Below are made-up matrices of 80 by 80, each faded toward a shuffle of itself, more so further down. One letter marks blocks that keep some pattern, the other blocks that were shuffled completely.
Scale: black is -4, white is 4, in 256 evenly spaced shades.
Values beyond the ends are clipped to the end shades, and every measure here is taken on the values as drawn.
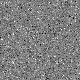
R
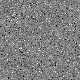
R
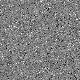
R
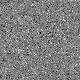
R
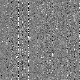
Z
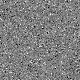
R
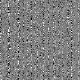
Z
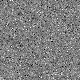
R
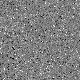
R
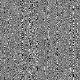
Z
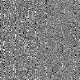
Z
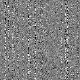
Z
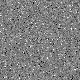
R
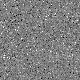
R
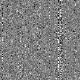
Z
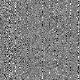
Z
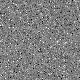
R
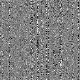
Z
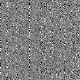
Z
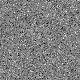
R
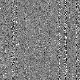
Z
